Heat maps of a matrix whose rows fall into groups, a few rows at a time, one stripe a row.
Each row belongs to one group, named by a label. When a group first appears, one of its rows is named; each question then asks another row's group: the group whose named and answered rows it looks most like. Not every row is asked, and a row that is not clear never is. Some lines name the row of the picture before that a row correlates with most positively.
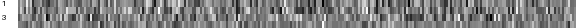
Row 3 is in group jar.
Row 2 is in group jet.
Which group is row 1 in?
jet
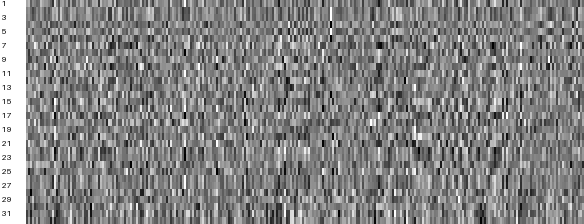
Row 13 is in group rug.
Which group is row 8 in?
jar
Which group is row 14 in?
jet
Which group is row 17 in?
jar
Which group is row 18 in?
jet
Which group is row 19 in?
rug
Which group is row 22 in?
jar
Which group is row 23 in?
jar
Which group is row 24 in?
rug
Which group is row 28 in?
rug
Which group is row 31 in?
rug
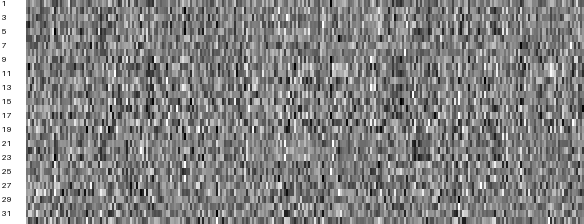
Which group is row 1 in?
jet
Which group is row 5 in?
jar
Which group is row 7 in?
rug
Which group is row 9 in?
jet
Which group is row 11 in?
jet
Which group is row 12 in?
jet
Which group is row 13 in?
jet
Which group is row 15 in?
jet
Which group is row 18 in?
jet
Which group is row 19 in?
rug
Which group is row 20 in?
jar
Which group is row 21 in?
jar
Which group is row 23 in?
jar
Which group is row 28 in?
rug
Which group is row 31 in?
rug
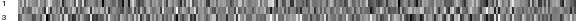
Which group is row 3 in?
jar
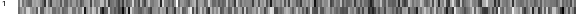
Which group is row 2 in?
rug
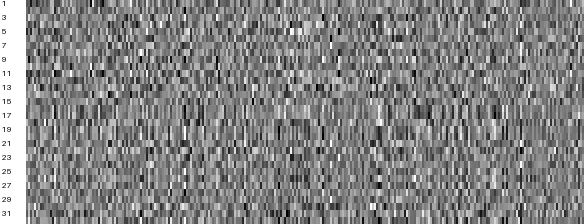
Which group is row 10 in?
rug
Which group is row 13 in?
jet
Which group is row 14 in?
rug
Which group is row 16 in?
jar
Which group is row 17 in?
jar
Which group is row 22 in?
jet
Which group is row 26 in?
rug
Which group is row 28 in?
jar
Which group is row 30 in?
jet
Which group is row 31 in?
rug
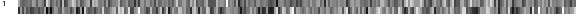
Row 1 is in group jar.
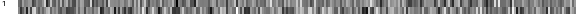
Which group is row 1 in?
jar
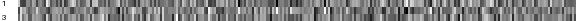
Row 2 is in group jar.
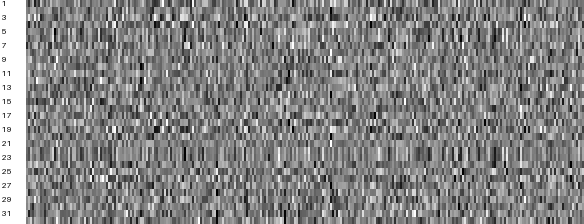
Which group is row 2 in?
jet
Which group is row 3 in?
jet
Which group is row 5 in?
jar
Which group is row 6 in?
jar
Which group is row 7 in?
rug
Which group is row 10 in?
rug
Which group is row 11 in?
jet
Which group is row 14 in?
jet
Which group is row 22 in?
jar
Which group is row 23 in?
jar
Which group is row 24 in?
rug
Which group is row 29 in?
jet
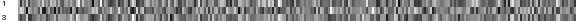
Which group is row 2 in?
rug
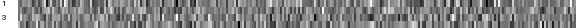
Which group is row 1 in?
jar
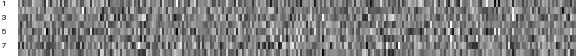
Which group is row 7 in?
rug
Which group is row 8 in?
jet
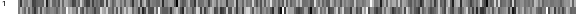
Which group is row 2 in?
jet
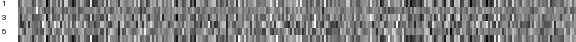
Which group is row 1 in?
jar
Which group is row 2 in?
jet
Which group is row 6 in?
jar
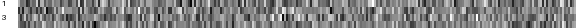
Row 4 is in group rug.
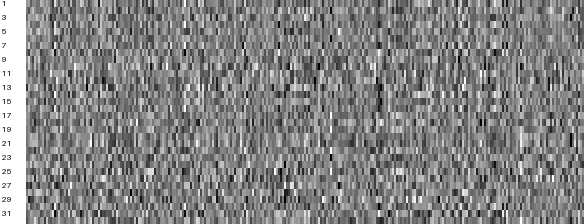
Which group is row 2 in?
jet
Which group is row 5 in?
rug
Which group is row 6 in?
jet
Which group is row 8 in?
jar
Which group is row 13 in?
rug
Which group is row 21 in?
rug
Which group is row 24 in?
rug
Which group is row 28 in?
rug
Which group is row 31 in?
jar
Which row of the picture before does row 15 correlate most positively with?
2
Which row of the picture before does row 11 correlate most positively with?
4
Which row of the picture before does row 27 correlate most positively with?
2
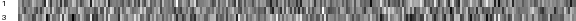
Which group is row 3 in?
jar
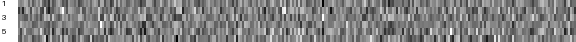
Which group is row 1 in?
jet
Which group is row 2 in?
rug
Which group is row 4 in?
jet
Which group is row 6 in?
jar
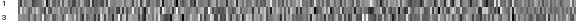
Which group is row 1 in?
jar
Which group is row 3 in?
jet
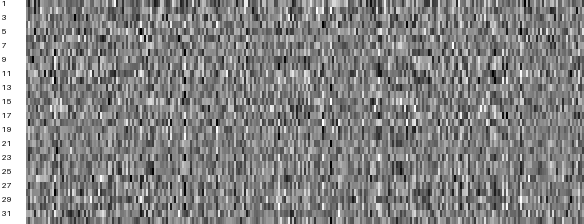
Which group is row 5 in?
rug
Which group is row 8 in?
jar
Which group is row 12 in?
jar
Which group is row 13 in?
jet
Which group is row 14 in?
jar
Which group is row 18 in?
jar
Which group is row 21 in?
jet
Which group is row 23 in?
jar
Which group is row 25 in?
jet
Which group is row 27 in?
jar
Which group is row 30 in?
jar
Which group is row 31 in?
rug
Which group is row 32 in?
jet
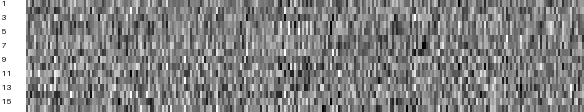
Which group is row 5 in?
jet
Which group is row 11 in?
rug
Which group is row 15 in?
jet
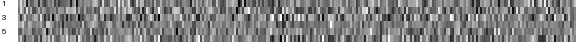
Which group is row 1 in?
rug
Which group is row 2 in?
jet
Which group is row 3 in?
jet
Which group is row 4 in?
rug
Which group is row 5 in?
jar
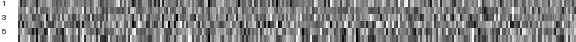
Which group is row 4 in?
rug
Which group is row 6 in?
rug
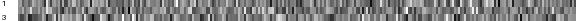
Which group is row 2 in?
rug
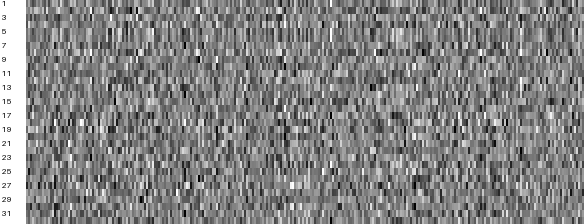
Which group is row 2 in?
rug
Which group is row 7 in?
jar
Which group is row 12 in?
rug
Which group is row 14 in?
jar
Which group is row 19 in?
rug
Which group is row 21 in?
rug
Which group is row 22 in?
jet
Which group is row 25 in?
jar
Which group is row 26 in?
jar
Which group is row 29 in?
rug
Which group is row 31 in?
jar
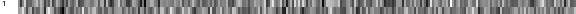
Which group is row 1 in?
jet
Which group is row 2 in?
rug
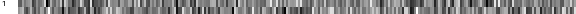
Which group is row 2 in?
rug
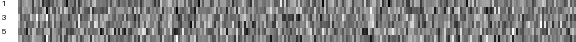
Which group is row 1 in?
jet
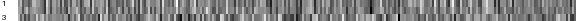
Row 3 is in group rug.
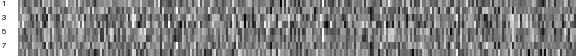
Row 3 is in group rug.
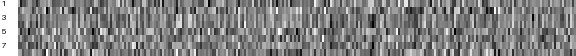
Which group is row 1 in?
jar
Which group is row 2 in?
jar
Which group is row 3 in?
rug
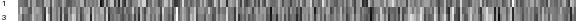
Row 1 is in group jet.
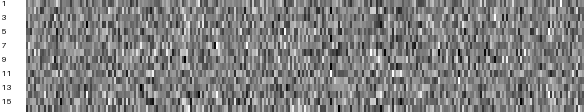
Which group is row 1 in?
rug
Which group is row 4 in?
rug
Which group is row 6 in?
jet
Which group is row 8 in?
jet
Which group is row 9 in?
jar
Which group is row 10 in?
jet
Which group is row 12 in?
jet
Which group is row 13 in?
rug
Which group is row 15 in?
jet
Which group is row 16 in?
rug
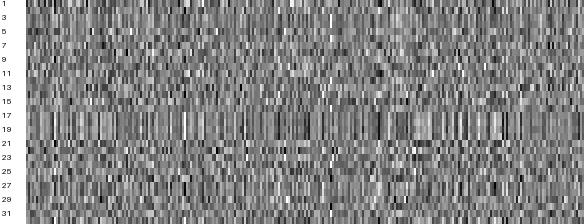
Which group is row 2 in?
jar
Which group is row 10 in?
jet
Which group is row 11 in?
rug
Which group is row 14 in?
jar
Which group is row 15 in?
rug
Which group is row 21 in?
jar
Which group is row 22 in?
jar
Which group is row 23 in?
jar
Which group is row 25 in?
rug
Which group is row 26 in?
jet
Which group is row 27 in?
jar
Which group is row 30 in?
jet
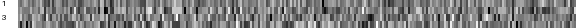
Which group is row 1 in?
jet
